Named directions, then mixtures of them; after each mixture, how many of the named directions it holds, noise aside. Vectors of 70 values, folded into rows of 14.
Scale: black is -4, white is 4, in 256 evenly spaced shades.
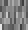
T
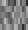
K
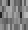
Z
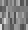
two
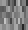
one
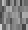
three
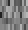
one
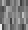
three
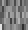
three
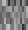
two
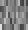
two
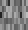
one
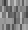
three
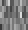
two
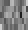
three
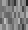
one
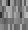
one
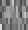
two
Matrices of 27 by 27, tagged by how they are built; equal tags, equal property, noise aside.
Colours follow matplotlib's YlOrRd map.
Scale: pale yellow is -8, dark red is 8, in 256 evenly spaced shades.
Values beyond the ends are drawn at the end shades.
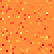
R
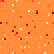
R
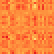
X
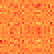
X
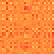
X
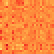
X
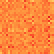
X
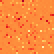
R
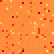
R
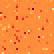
R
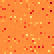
R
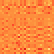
X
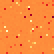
R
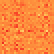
X
